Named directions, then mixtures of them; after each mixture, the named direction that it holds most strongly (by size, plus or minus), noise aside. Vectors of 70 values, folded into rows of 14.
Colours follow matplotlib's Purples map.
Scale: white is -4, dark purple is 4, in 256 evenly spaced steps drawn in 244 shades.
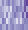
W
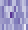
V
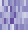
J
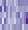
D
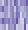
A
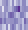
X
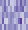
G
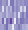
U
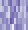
J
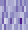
G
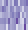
A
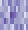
J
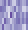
V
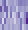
D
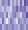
W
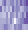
U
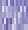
U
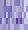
W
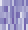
A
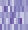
G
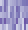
A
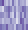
A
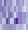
W
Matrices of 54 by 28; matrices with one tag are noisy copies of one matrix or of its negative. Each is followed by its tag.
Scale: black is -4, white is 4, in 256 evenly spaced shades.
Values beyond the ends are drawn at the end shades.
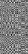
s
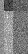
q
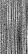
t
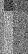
q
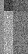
q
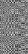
s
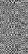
s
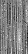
t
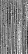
t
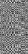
s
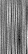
t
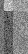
q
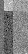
q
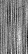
t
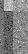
q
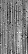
t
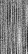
t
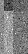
q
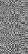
s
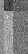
q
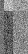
q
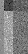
q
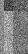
q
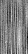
t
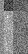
q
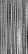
t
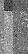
q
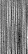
t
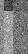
q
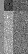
q
